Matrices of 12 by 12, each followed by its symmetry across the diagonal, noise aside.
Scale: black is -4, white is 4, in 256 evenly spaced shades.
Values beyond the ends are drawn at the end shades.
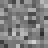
antisymmetric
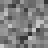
antisymmetric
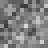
symmetric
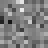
antisymmetric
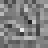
antisymmetric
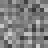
antisymmetric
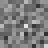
symmetric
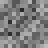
symmetric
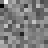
antisymmetric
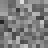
antisymmetric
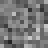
symmetric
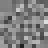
antisymmetric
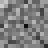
symmetric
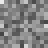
symmetric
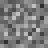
symmetric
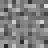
antisymmetric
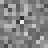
symmetric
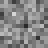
symmetric
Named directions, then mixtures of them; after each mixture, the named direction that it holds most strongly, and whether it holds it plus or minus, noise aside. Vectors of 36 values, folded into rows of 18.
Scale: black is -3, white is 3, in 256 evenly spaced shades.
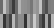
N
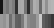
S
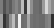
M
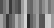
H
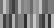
N, plus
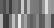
M, plus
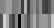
M, minus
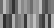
N, plus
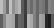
H, minus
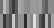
N, plus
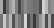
N, minus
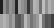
S, plus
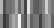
M, plus
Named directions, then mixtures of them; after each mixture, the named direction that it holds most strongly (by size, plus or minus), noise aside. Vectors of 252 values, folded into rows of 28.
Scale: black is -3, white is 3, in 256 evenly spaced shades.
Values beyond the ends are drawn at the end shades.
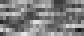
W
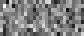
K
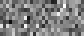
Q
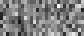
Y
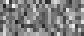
K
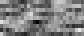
W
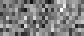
Q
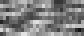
W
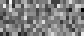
Y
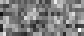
W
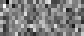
K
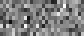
Q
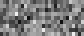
Y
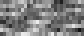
W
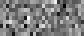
Q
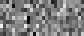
Q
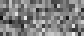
Y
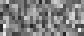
K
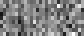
Y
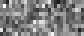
K
